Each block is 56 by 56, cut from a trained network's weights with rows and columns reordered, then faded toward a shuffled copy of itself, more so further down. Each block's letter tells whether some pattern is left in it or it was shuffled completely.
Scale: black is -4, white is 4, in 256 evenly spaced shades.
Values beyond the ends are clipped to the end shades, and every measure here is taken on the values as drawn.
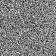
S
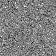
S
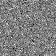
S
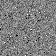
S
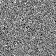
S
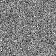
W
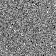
S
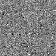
W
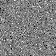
S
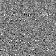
W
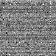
W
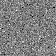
S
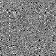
W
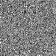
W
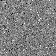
S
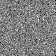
S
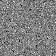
S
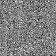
W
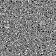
W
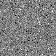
S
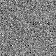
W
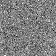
S
